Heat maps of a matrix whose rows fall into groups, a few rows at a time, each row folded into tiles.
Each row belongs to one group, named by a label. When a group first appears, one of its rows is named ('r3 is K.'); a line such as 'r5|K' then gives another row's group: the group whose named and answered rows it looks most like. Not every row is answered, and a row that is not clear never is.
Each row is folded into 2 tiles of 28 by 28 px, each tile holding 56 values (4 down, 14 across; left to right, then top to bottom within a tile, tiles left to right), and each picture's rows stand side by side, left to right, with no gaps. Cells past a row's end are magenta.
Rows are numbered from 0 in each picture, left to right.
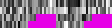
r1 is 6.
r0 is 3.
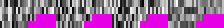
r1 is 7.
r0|6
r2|3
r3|7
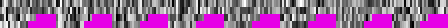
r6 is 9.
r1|9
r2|6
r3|6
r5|7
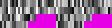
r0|6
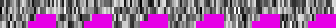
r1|6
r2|3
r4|9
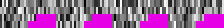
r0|3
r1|3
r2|6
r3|9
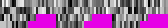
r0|7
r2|7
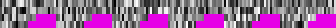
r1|9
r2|9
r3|9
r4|7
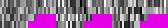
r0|3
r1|7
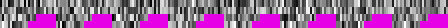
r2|7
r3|9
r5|6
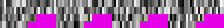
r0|9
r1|3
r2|9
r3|6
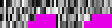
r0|9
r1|3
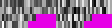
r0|6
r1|7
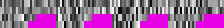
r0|6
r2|3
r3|9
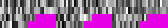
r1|3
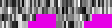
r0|6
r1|7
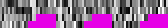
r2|3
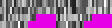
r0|9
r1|7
